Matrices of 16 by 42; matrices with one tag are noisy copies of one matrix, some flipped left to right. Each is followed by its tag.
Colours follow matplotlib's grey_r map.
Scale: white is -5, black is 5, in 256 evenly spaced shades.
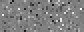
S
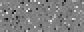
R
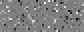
R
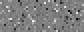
R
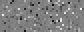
S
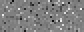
S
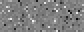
R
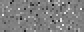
S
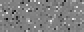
R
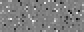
R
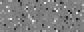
R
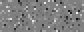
R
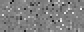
S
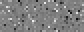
R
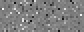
S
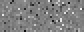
S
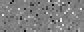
S
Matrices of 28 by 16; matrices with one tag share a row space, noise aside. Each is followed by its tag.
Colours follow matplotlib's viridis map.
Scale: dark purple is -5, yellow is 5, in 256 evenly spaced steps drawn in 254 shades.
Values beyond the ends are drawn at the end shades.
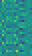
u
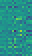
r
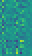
u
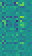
u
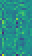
u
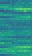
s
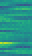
s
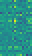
r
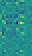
u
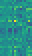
r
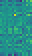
r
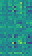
r
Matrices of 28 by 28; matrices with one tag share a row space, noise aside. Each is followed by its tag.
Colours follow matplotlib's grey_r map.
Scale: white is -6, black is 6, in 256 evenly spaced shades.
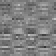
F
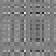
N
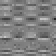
F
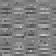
F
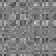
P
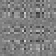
N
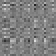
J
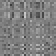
N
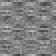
F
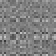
P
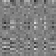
J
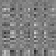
J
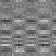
F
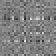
N
